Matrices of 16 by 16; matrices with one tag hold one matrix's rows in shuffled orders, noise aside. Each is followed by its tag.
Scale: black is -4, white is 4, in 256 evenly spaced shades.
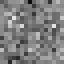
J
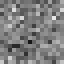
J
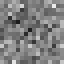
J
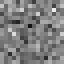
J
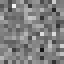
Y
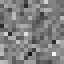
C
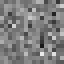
Y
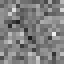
J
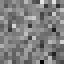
Y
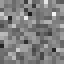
C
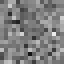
J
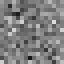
J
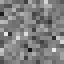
C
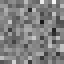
Y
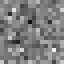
J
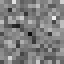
J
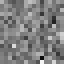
Y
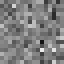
Y
